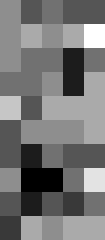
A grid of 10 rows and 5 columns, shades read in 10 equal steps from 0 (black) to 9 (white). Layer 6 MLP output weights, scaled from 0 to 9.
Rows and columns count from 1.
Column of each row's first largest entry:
1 5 1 5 1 5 3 5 5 2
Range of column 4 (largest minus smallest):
5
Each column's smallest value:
2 0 0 1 3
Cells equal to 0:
2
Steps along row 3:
down same down up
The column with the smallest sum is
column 2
